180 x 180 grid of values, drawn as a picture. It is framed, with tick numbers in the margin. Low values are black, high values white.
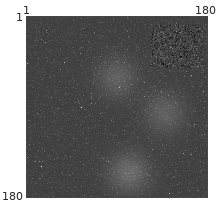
No single row or column stands out from its neighbours. Values change most from cell to cell in the top right. Most values sit low, with a long tail of high ones. In the top right lies a patch that is rougher than the rest. Three bumps rise from the field. On average the colour sits 30% of the way up the scale. There are no regular stripes.
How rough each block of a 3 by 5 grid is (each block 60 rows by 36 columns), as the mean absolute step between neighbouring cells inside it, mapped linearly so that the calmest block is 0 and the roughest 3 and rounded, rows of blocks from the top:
00023 | 00000 | 00000
